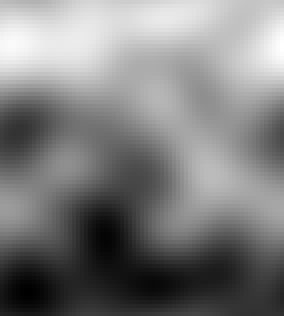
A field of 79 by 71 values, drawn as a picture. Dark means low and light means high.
The texture varies smoothly and slowly. Overall the values sit about 50% of the way up the scale. Values rise toward the top. There are no lone odd cells.
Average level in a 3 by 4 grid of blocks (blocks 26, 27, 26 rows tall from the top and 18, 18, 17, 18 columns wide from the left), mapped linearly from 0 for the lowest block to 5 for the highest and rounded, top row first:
5555 | 2233 | 1011
